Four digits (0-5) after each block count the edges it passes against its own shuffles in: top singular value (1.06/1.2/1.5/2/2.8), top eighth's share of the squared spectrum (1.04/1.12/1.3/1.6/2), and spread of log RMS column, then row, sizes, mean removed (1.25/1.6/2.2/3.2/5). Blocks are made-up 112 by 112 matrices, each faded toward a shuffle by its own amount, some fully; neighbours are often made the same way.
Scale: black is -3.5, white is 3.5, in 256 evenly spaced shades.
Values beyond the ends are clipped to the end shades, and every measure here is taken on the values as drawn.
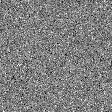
0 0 0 0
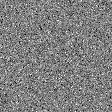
0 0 0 0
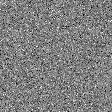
0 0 0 0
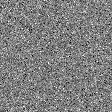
0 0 0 0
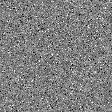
0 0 1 0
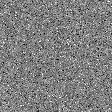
0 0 0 0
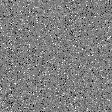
0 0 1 0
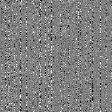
2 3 4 0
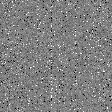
2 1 1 0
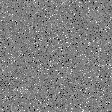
0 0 1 0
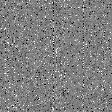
2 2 2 0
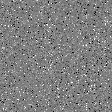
0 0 1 0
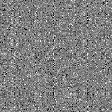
4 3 2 1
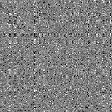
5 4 3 2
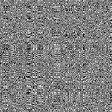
5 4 3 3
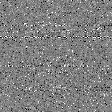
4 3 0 2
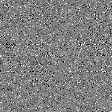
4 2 1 2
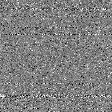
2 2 0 3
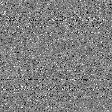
1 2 0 3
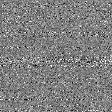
1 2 0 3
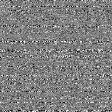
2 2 0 4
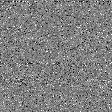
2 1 0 2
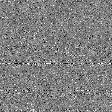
2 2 0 3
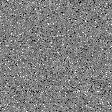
1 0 0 1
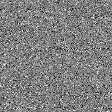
1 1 0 3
